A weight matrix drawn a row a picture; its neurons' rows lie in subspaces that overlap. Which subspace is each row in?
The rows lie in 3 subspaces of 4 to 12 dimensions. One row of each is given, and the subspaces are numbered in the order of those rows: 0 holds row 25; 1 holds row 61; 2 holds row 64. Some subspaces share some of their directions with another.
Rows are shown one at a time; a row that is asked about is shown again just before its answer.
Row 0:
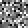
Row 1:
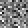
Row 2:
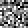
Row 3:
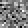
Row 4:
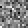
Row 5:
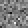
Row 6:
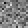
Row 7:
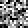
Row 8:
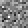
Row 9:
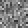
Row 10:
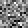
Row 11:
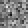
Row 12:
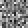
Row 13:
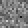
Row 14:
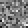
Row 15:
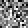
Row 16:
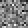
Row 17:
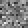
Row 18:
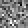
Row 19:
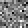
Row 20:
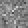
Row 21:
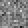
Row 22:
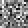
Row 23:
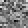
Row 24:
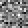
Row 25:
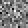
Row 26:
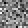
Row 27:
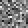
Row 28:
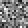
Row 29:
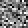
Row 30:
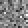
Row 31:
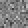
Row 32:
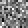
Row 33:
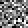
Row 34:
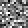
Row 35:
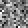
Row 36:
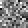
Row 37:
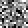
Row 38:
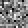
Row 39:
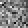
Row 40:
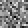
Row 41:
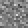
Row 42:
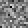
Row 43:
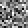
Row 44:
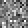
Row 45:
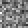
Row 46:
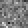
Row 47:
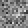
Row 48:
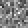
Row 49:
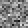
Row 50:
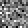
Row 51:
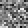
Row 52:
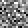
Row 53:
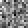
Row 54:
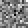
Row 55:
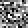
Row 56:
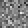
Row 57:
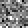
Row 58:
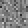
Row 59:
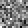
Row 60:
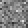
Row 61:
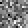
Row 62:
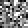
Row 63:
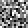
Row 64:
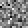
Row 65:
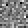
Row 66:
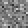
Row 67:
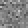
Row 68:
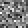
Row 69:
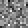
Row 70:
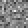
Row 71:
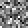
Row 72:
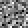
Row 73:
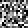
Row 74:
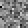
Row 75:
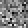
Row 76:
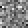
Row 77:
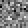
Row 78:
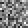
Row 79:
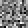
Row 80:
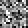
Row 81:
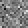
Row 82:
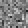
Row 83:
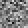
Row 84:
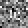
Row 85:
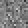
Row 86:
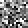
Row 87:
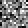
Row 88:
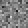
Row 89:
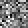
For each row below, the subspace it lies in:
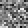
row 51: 0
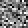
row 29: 1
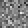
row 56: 1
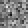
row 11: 1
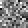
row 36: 1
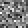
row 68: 2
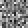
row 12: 1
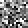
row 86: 1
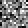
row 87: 1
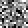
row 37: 1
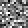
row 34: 2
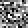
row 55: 2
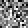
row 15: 1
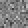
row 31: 1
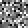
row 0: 0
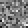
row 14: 2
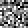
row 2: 1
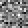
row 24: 1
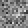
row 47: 1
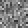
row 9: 1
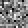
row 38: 2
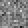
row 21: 1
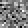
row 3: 0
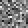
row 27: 2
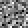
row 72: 1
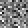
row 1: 0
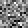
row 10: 2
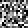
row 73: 0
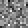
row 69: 1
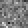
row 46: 1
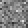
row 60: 1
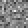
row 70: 0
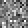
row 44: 1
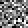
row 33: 1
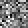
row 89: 1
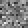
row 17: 1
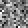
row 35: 1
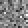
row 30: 1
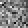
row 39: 1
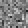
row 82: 2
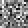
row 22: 1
